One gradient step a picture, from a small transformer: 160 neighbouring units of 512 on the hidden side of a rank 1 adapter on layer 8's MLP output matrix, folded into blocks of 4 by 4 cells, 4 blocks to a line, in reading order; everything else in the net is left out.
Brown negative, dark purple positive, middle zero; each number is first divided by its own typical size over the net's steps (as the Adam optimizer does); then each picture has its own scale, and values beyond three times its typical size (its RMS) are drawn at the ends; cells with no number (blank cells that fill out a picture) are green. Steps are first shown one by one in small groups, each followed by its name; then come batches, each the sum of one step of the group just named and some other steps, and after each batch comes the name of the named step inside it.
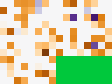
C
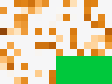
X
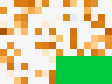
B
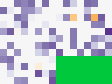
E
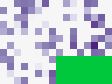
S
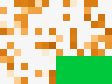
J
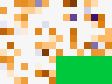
C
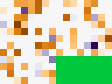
S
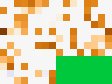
X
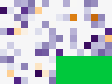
E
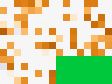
J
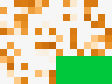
B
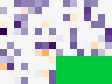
J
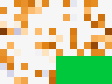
J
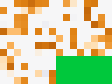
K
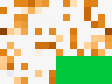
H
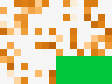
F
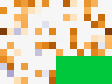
H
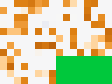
H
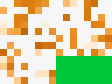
K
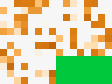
F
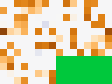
H
